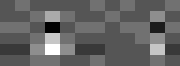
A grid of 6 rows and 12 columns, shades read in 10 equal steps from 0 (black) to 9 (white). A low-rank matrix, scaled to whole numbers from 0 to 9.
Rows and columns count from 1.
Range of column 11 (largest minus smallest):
6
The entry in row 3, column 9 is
4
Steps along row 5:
same up up down down same up same same up down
